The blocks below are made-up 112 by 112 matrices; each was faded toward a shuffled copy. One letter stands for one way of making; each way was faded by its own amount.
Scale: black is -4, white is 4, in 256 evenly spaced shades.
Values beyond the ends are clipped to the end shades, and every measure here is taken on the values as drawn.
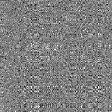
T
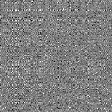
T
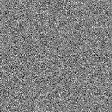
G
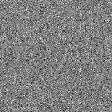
G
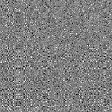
T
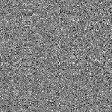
G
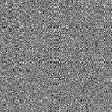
T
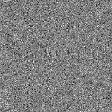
G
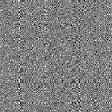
T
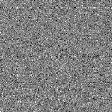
G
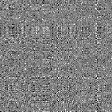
T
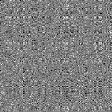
T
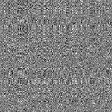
T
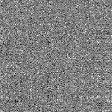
G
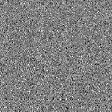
G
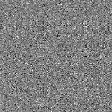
G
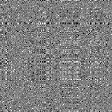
T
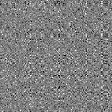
T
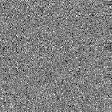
G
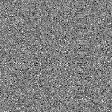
G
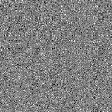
G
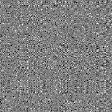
T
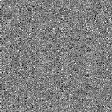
G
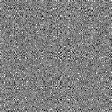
T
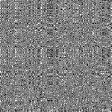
T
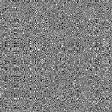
T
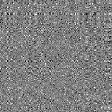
T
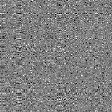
T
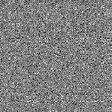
G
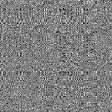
T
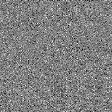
G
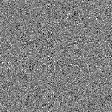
G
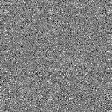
G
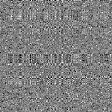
T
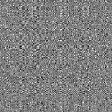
T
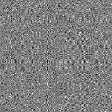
T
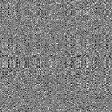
T
